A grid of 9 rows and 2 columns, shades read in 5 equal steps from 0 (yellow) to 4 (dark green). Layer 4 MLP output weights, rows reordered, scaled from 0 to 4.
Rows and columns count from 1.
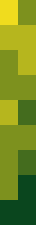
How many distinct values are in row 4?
1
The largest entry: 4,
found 3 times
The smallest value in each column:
0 1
